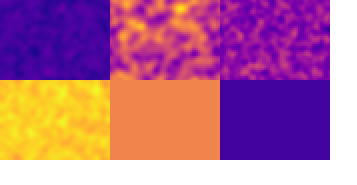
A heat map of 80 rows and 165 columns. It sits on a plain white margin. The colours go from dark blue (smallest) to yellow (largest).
The table splits into 2 rows of 3 panels. Panel 1,1: very low, blotchy, faint in contrast. Panel 1,2: middling, blotchy, strong in contrast. Panel 1,3: low, blotchy. Panel 2,1: very high, blotchy, faint in contrast. Panel 2,2: high, flat. Panel 2,3: very low, flat.
